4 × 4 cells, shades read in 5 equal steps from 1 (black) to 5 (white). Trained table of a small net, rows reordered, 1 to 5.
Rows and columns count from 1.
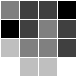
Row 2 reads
1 2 3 2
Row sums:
8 8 12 18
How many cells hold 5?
2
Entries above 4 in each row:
0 0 0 2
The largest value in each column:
5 4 4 5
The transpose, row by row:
3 1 4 5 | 2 2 3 4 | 2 3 3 4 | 1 2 2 5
